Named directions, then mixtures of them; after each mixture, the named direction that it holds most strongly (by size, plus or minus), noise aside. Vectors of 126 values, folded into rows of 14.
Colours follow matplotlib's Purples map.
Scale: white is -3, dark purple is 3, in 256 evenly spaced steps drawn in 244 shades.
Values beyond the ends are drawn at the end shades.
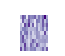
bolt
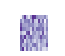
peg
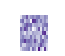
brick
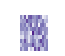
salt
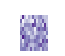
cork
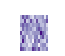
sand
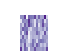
bolt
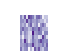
salt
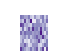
brick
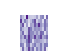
bolt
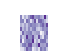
sand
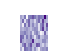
bolt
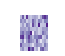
salt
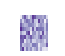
peg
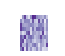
peg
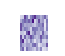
peg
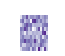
brick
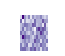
cork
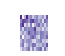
cork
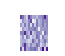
bolt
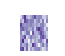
peg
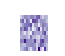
brick
